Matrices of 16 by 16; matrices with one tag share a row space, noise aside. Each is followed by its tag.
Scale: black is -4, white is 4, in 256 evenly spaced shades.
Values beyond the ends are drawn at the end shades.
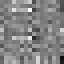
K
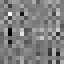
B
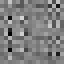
B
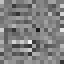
K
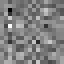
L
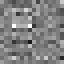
K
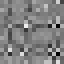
B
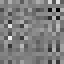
B
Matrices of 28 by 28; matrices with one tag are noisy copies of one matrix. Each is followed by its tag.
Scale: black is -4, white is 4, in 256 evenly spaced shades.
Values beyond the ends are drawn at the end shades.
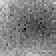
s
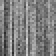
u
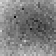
s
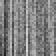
u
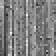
u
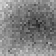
s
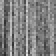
u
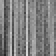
u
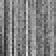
u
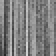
u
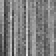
u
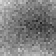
s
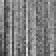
u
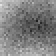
s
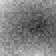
s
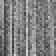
u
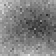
s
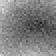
s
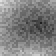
s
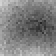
s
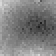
s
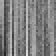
u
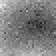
s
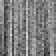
u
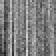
u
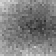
s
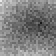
s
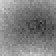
s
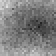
s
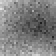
s
